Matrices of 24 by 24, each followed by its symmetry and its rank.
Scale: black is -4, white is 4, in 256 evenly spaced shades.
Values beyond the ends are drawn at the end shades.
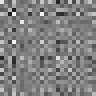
symmetric, rank three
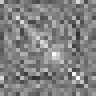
symmetric, rank five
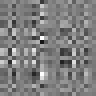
neither, rank two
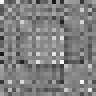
symmetric, rank three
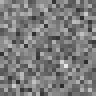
symmetric, full rank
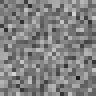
symmetric, full rank
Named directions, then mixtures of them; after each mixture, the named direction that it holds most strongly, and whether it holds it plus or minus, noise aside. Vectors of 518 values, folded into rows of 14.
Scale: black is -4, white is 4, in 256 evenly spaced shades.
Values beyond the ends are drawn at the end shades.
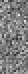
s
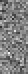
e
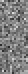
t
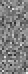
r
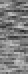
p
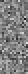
s, plus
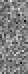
s, minus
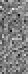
s, minus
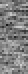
p, plus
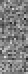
r, plus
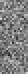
e, minus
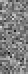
e, minus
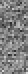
r, plus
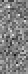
s, plus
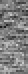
p, plus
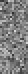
e, plus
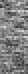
p, minus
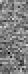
e, minus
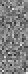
r, plus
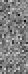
s, minus
